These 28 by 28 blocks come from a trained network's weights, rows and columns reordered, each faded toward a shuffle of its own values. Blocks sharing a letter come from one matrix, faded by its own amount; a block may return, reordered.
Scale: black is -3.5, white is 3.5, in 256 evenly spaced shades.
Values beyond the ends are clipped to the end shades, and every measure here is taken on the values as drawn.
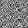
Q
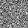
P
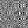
Q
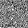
P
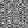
Q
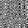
Q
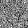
P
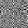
Q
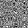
Q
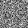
P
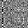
Q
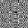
Q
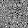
P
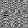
Q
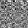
Q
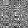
Q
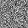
P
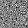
P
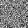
P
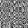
Q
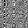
Q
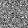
P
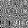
Q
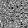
P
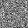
P
